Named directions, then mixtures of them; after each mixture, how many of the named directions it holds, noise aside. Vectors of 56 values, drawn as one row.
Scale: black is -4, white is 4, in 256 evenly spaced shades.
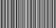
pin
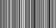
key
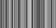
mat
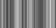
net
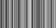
one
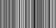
two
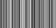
two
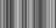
one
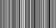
one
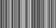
two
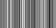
two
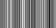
two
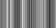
two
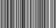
three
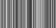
three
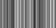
three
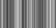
one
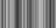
one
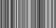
three
